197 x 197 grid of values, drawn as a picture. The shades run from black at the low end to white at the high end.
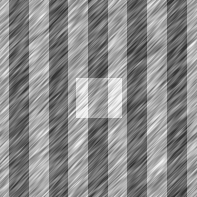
Ninth with the highest average: centre. Stripes: upright, repeating 5 times. Odd patch: higher, in the centre.
